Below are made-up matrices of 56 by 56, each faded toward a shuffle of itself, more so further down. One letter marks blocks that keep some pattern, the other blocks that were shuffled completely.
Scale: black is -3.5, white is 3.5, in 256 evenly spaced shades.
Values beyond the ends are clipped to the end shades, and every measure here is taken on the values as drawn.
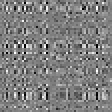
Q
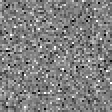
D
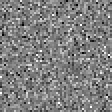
D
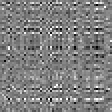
Q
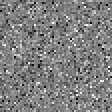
D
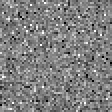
D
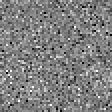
D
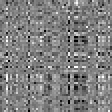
Q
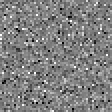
D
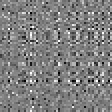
Q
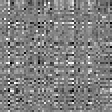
Q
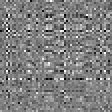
Q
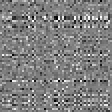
Q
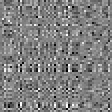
Q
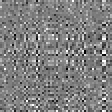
Q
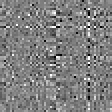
Q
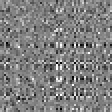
Q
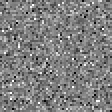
D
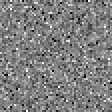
D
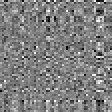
Q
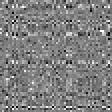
Q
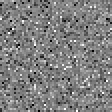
D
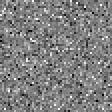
D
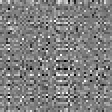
Q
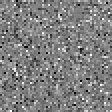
D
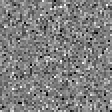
D
